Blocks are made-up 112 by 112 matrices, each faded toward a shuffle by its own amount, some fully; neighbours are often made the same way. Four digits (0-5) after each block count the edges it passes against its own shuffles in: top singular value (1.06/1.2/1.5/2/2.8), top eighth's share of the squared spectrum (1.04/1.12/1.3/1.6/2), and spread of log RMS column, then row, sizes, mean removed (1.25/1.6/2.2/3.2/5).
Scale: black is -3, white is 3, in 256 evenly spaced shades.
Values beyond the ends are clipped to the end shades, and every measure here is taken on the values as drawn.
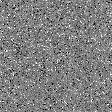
0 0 0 0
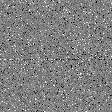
1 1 0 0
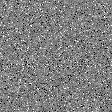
0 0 0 0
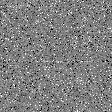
0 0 0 1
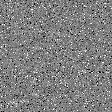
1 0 0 1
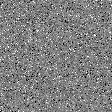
0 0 0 0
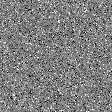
0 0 0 0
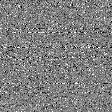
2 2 0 3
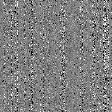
2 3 4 0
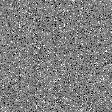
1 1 2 0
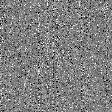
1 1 3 0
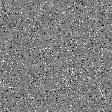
1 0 0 0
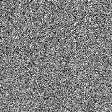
3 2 1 1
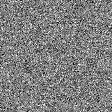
2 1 0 0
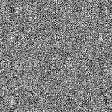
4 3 2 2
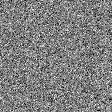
0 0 0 0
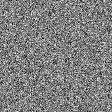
1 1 0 0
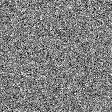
0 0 0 0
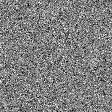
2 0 0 0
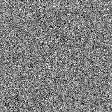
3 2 1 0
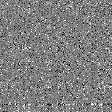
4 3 1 2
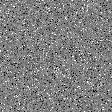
2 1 0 0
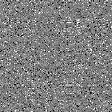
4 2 1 2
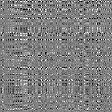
5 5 4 4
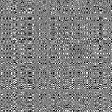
5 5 4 4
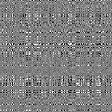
5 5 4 4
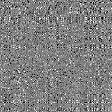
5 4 2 3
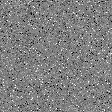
2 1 0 0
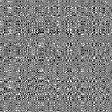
5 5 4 4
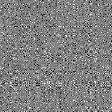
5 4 2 3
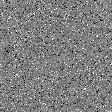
1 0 0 0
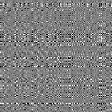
5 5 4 4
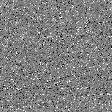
3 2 1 1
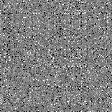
4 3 2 2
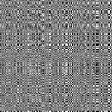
5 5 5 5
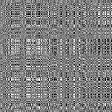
5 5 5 4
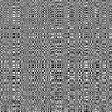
5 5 4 4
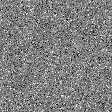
2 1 0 0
